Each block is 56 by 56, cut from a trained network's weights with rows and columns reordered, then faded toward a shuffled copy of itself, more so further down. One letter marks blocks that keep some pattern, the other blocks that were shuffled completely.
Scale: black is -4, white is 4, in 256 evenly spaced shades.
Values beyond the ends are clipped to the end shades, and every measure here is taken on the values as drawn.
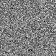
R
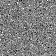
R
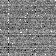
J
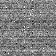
J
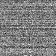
J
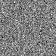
R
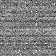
J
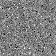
R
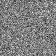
R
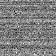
J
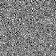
J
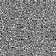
J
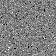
R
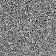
R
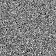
R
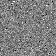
R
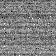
J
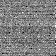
J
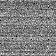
J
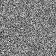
R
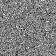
R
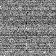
J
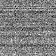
J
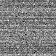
J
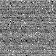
J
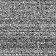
J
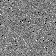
R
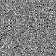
J
